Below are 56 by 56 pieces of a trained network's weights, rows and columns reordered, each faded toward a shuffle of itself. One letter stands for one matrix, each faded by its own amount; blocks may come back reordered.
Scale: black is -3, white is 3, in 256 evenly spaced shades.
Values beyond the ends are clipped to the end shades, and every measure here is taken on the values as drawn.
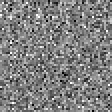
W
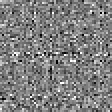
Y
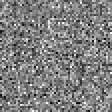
W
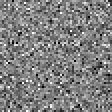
W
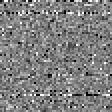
Y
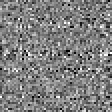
Y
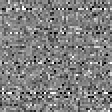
Y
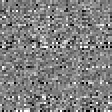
Y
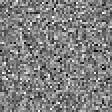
W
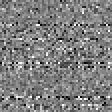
Y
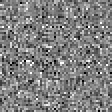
Y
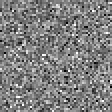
W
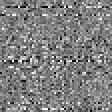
Y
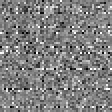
Y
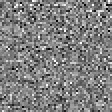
W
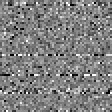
Y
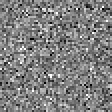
W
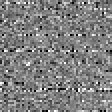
Y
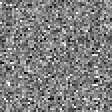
W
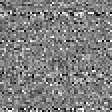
Y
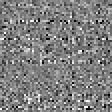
Y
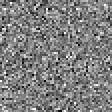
W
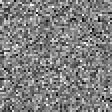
W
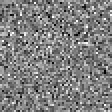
W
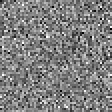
W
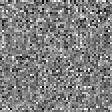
Y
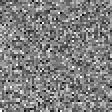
W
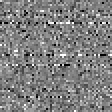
Y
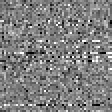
Y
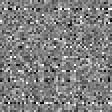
Y
